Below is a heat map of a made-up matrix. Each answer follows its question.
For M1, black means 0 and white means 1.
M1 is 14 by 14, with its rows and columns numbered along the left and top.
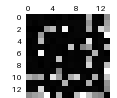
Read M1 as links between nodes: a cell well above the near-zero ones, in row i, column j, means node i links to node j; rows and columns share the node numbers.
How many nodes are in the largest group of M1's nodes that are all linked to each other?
3
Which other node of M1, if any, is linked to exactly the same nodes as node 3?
node 12
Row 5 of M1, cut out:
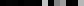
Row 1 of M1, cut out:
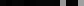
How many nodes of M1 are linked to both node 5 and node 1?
2
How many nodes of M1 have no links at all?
0
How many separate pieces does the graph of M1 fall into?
1
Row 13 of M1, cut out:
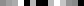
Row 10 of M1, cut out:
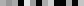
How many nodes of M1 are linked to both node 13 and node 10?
6
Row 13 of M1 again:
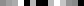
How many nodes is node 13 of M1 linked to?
10
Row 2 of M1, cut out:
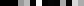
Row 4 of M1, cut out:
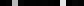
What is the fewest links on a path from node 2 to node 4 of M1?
1
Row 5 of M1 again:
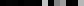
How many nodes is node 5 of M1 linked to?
4
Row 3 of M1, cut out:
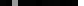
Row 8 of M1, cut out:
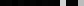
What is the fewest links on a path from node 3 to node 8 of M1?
2
